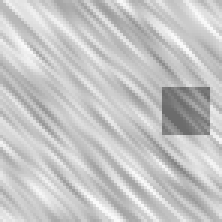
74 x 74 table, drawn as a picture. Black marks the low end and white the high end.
Ninth with the lowest average: middle right. Odd patch: lower, in the middle right. Average level on the scale: 80%. Grain: diagonal, down to the right.
